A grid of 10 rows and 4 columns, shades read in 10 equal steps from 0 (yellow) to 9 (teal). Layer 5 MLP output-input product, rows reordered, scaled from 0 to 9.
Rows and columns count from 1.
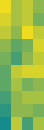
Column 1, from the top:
0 1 2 4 5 6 6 7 8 9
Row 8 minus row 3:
5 0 3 1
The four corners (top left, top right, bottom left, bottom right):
0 4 9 3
